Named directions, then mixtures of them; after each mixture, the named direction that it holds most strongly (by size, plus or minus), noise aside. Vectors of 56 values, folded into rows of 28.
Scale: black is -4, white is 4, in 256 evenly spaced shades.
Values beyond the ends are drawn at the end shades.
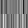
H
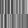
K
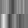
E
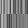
K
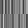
K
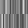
H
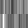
E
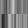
E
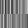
K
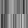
E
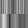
E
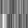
E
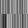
H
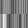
E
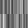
H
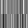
H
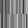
K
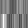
E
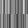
K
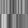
E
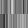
E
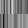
K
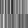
K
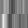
E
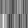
E
